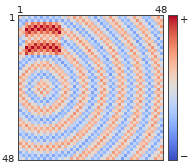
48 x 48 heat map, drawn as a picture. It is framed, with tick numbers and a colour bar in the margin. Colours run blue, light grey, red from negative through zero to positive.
The top left is the ninth with the highest average. Rings spread out from the middle left. No row or column stands out. An odd patch, higher than its surroundings, sits in the top left.
